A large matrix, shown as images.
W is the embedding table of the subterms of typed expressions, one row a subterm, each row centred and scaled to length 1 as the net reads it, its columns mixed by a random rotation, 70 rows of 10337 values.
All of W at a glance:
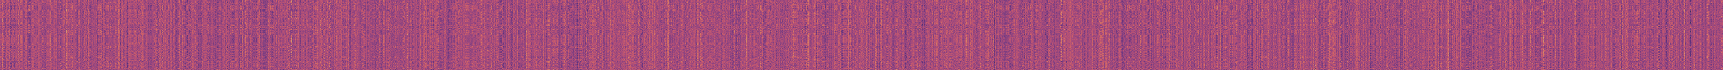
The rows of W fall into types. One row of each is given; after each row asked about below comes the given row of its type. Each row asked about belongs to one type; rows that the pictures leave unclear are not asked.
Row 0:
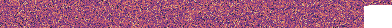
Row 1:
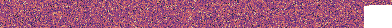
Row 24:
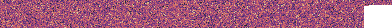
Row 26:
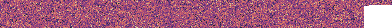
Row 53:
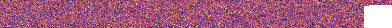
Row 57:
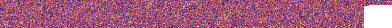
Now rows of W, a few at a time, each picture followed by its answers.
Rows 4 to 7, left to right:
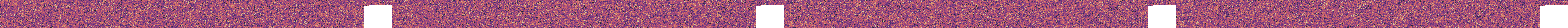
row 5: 24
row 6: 26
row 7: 57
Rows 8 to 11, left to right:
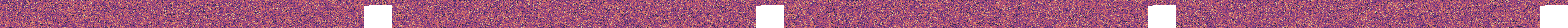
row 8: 26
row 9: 53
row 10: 53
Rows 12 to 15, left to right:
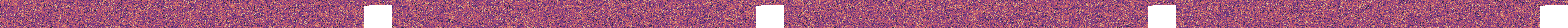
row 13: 26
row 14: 0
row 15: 57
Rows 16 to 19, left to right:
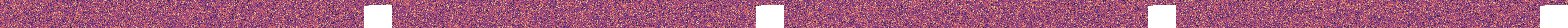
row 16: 1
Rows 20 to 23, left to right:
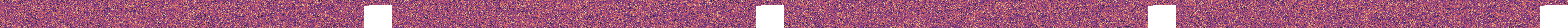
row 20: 24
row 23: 0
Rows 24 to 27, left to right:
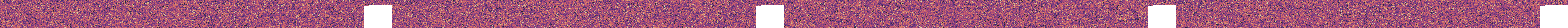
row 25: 24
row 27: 26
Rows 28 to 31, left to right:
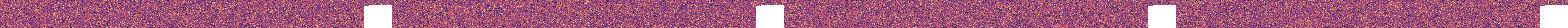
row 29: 1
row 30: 53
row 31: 53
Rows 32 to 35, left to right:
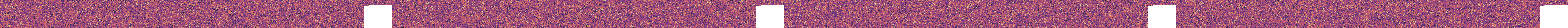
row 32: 53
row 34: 57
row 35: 0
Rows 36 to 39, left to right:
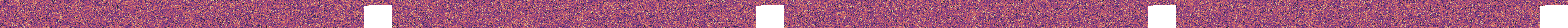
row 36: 0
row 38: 1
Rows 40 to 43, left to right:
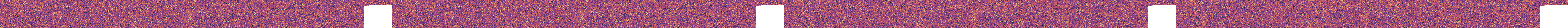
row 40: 1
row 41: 1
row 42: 0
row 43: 0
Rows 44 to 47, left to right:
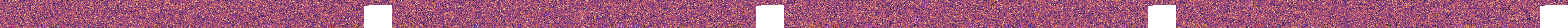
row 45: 1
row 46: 53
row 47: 26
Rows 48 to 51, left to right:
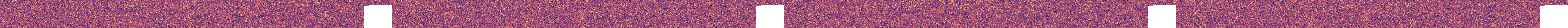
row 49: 1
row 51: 0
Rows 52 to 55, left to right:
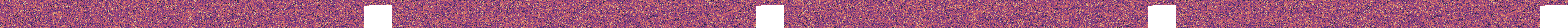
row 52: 1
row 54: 0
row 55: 53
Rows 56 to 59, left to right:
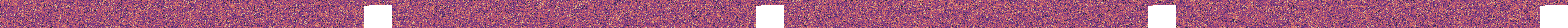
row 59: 26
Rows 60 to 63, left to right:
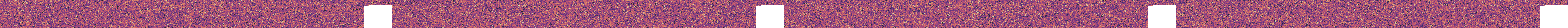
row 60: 0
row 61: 24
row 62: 24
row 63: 53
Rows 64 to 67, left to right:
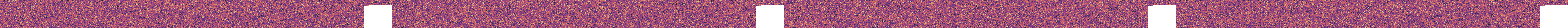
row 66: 26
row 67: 53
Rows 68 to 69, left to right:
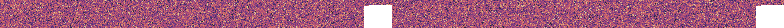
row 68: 1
